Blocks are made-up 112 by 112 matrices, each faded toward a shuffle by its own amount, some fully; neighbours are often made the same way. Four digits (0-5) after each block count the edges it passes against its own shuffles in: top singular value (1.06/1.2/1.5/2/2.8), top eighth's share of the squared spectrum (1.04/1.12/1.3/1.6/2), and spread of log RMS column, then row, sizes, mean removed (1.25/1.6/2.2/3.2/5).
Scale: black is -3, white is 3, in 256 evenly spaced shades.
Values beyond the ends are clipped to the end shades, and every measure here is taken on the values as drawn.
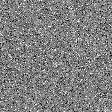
0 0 0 0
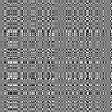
5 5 5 5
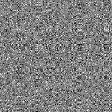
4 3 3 2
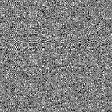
4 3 2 2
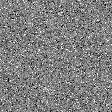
3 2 0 0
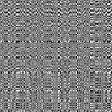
5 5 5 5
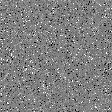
3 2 1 0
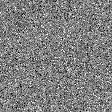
0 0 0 0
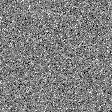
0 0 0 0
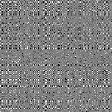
5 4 4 4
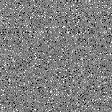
4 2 1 1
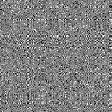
5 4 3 3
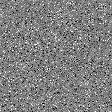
3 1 0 0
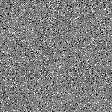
4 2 0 1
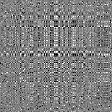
5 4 4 4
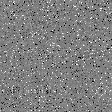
3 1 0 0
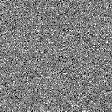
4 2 1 2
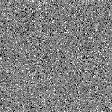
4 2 1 1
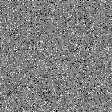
3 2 0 1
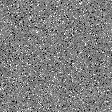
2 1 0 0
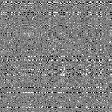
5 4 2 4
